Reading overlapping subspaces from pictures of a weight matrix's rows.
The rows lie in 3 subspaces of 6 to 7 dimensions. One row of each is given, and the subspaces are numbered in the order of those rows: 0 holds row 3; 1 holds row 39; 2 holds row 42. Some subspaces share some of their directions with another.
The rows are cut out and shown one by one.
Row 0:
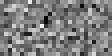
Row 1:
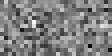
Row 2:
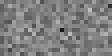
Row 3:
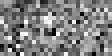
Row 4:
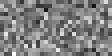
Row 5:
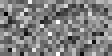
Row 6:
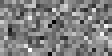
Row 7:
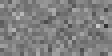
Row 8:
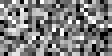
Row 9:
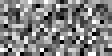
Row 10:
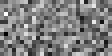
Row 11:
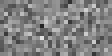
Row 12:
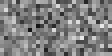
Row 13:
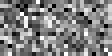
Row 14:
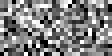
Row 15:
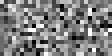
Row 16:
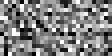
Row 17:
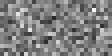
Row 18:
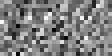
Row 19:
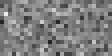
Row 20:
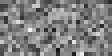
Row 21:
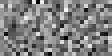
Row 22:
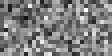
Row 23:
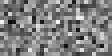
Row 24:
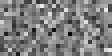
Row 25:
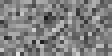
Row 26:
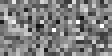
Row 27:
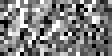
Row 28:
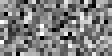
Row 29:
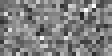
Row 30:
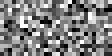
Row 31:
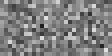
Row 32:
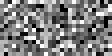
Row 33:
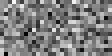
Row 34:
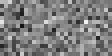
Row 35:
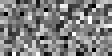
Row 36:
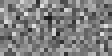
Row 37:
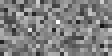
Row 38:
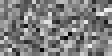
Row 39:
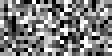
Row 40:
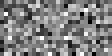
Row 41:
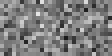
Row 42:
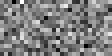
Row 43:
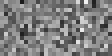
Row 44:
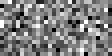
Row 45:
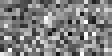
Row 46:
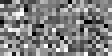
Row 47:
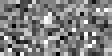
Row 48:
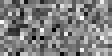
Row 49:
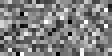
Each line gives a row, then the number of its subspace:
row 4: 2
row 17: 0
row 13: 0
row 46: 0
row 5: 0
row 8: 1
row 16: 2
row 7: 0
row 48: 1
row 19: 0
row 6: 0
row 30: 1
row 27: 1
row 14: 1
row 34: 0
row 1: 2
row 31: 2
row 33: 2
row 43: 2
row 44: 0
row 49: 0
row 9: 0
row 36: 0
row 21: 1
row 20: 0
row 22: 1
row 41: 1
